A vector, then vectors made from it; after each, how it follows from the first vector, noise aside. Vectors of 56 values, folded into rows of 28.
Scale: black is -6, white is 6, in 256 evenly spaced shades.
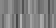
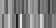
scaled up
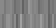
shrunk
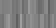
shrunk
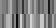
scaled up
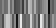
scaled up
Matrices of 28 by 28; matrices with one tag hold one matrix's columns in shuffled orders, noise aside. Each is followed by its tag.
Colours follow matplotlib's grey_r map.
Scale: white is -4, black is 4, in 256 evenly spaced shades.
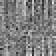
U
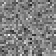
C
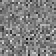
C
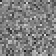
C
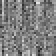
U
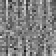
U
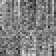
U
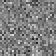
C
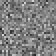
C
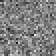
C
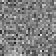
C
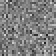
C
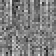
U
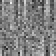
U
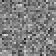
C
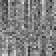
U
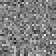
C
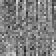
U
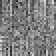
U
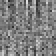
U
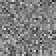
C
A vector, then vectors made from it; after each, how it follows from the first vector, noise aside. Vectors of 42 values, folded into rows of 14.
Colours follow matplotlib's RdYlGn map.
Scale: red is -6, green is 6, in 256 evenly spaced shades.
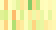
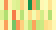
scaled up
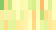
wrapped around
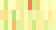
negated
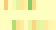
partly zeroed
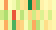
scaled up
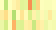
negated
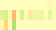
partly zeroed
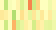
negated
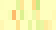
partly zeroed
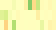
partly zeroed
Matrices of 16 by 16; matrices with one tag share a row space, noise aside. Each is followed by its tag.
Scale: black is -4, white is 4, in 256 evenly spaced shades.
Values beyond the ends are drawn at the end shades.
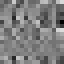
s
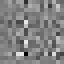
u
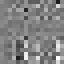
u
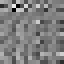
s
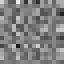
s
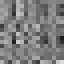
s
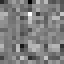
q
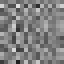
s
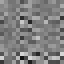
q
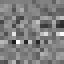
s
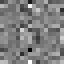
q
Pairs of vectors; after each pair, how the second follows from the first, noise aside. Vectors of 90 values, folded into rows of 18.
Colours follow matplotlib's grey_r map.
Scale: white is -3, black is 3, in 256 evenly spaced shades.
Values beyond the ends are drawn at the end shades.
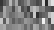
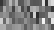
copied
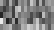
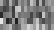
copied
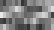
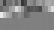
partly zeroed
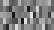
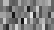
copied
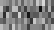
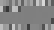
partly zeroed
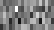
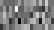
copied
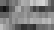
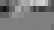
partly zeroed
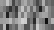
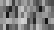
copied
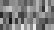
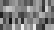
copied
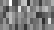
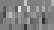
partly zeroed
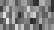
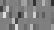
partly zeroed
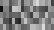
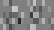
partly zeroed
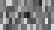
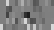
partly zeroed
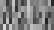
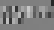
partly zeroed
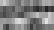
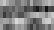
copied
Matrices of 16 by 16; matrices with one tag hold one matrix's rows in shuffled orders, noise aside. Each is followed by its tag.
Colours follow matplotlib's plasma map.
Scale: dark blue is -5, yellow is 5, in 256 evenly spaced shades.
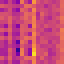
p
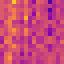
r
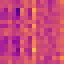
p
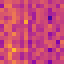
r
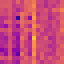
p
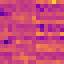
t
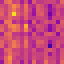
r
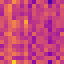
r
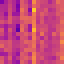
p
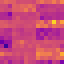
t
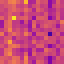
r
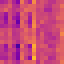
p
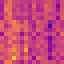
r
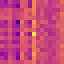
p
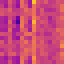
p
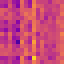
p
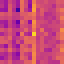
p
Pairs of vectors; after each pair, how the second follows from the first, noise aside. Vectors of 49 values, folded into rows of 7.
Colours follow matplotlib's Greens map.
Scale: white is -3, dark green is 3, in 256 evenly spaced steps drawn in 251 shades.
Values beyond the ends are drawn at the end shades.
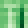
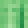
shrunk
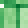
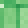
shrunk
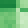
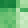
copied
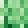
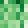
reversed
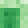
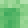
shrunk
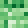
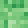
shrunk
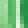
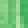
shrunk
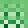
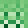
copied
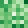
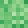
shrunk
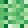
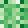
reversed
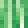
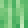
shrunk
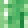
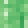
shrunk
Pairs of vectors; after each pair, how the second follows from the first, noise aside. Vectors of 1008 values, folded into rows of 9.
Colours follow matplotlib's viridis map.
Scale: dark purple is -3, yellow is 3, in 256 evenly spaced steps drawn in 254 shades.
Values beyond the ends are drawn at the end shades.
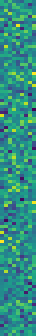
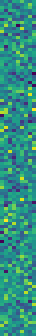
negated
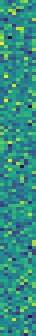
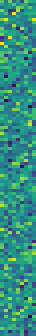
sign-scrambled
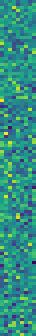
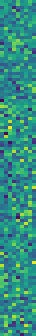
negated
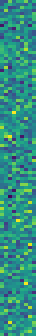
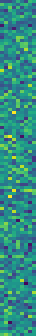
sign-scrambled
